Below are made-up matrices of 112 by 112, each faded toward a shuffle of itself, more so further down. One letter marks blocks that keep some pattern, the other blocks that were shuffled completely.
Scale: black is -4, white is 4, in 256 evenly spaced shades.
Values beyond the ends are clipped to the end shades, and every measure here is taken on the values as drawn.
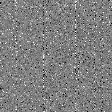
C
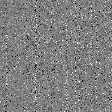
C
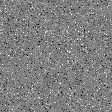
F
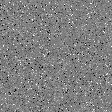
F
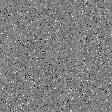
F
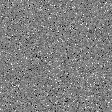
F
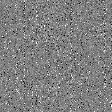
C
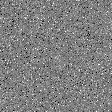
F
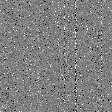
C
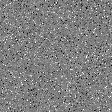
F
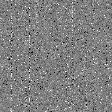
C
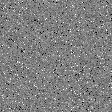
F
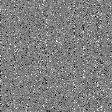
C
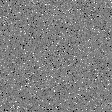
F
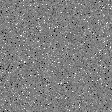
F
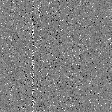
C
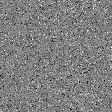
F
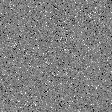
F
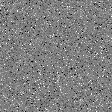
F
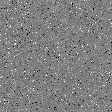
F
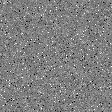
F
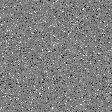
F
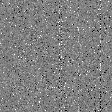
C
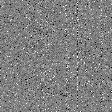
C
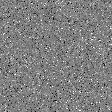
F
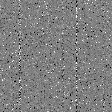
C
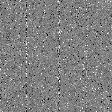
C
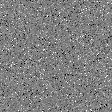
F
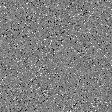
F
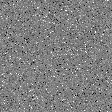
F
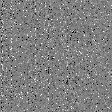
C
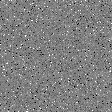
F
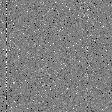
C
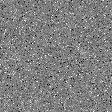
F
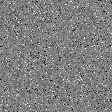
F
